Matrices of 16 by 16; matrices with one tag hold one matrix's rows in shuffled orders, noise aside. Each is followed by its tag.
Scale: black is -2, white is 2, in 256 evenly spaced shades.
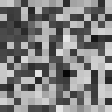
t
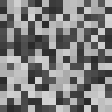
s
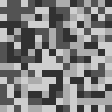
t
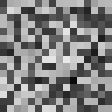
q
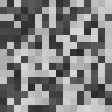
t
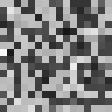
q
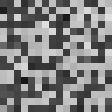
t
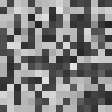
q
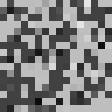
t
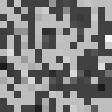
q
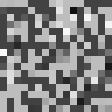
s
